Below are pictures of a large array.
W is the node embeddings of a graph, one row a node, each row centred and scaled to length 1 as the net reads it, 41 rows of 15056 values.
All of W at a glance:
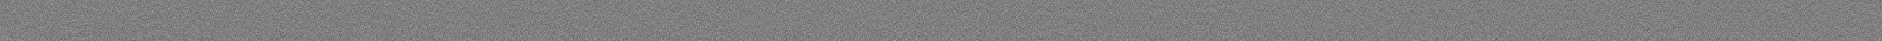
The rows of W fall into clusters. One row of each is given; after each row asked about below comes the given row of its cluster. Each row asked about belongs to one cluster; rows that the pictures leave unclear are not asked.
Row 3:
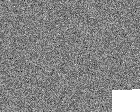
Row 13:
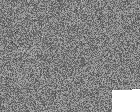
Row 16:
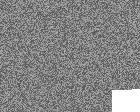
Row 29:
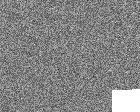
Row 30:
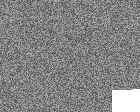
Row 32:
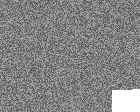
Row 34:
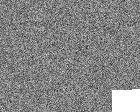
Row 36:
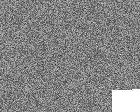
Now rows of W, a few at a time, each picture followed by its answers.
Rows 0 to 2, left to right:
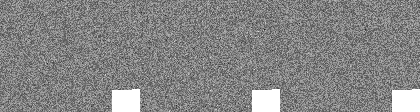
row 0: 16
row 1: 3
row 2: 30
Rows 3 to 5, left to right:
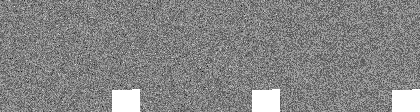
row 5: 13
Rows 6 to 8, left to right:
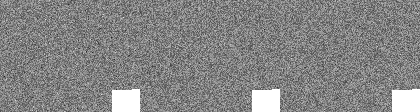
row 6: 29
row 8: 36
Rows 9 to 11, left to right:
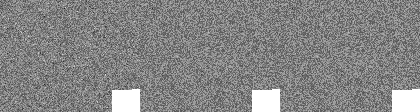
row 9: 16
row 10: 34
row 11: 34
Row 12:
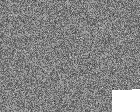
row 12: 3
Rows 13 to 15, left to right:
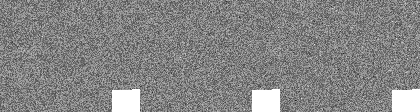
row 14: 32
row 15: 29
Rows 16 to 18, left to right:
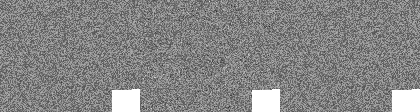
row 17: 13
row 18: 16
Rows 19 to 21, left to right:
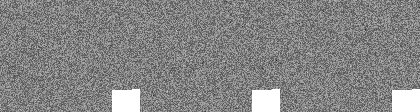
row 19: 29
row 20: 32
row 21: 30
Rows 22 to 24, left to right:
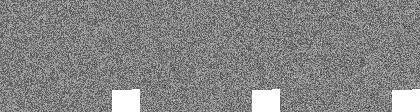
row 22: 3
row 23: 32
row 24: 13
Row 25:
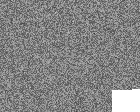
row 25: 34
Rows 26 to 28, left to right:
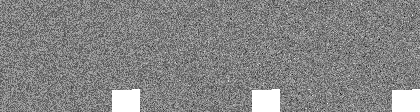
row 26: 16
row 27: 16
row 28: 32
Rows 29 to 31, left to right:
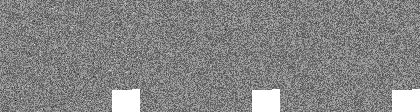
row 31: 34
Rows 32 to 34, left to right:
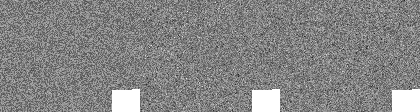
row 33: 13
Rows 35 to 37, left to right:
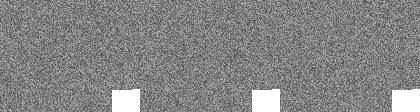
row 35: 36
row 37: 32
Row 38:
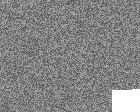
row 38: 29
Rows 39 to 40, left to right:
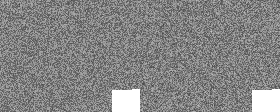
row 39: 29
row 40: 30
